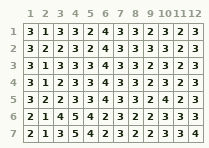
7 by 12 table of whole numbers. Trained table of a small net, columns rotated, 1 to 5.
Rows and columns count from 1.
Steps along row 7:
down up up down down up down same up same up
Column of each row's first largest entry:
6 6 6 6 6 4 4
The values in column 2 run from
1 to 2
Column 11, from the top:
2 2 2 2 2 3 3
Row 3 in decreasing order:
4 3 3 3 3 3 3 3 3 2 2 1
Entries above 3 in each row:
1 1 1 1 2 3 3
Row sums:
32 33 33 32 34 34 34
